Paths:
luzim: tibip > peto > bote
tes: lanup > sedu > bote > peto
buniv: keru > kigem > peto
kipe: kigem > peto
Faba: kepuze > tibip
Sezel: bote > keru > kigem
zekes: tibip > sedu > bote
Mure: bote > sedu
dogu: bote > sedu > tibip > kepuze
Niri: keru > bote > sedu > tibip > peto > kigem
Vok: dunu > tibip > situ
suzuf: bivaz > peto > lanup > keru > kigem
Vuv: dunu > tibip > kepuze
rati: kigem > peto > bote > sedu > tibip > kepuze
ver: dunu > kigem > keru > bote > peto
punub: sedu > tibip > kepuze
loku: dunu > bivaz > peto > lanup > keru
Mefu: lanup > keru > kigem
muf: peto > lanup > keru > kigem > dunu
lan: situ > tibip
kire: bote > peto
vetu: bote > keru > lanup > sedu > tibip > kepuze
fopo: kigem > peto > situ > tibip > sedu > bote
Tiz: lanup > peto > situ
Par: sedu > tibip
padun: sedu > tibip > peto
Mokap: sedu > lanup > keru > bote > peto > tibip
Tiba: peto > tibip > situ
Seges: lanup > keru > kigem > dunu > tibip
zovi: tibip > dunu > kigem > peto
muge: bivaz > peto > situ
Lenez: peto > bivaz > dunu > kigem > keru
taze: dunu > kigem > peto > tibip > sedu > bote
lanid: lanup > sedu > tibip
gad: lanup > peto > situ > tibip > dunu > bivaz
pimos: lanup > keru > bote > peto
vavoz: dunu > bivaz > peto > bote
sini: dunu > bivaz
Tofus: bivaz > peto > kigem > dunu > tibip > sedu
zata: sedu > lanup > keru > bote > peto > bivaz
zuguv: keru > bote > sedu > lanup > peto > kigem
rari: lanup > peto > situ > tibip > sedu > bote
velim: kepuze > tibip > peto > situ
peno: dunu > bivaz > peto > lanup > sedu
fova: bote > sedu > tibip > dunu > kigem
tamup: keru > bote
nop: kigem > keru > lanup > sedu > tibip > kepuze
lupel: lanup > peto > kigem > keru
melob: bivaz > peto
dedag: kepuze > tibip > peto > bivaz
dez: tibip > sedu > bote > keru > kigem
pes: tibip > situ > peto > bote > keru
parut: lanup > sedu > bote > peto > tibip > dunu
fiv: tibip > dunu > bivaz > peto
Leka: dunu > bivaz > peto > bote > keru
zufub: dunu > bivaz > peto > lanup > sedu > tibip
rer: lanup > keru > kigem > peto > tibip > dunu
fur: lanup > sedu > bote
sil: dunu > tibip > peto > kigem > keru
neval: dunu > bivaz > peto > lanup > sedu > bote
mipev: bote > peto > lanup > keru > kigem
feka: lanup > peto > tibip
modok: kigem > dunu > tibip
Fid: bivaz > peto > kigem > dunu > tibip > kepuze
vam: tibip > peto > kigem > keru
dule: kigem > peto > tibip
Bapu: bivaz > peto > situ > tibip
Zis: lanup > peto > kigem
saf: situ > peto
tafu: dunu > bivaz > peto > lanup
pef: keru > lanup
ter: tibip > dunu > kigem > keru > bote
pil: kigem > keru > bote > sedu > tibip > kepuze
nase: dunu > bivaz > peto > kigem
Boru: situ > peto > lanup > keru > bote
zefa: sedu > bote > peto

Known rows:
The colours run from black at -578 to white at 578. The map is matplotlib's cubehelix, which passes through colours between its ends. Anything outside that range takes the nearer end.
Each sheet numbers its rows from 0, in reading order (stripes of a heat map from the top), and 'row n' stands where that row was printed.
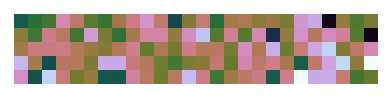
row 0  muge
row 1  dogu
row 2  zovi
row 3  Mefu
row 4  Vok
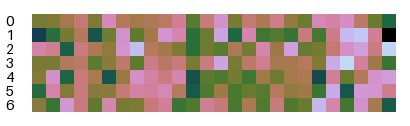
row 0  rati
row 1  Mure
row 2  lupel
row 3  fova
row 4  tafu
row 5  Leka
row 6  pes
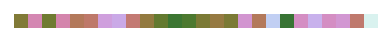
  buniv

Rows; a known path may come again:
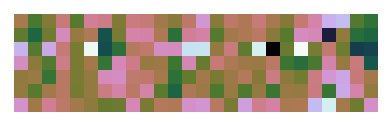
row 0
dez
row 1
Bapu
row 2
Faba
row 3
feka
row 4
zuguv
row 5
Boru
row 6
modok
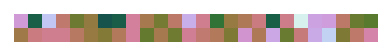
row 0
Vok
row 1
zovi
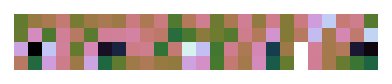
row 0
taze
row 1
Lenez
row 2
lan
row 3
velim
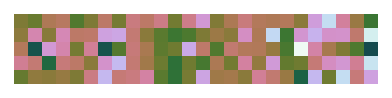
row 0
fova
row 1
buniv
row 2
Tiba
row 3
lupel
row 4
Sezel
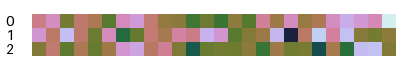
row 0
muf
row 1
Vuv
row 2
pimos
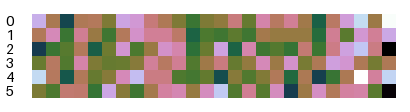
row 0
Mefu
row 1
loku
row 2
Mure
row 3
Tofus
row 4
pef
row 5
dogu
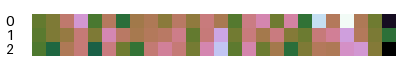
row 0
padun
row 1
rati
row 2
zekes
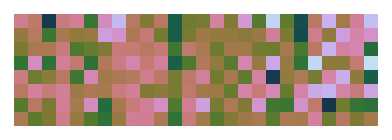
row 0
Zis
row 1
mipev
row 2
parut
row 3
nase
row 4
vetu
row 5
sil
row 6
dedag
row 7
gad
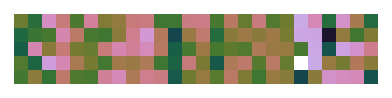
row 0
pes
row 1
muge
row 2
Leka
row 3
saf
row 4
tes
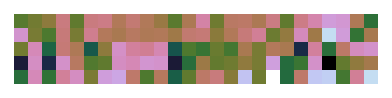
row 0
Niri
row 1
nop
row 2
tafu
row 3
melob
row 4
kipe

